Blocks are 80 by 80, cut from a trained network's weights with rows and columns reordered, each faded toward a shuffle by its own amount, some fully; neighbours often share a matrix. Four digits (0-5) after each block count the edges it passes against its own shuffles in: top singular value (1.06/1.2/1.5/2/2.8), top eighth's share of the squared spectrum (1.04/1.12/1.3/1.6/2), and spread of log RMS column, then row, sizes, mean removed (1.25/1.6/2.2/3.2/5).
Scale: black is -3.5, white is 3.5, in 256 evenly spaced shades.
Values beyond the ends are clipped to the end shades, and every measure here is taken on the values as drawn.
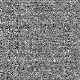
2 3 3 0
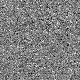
1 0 0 0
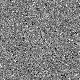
0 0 0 0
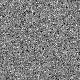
0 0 0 0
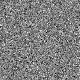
0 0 0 0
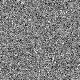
1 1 0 0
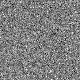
0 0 0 0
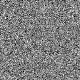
2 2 0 1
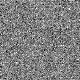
1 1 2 0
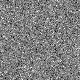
0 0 0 0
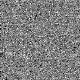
1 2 1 0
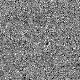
1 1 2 0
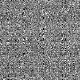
3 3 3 1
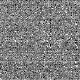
2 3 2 1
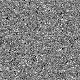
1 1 1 0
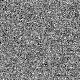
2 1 1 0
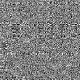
3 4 1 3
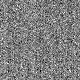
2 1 0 1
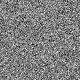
1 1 0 0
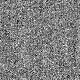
1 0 0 0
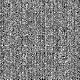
3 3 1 2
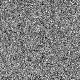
1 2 0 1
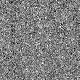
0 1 0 0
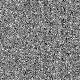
1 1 0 0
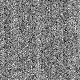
2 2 0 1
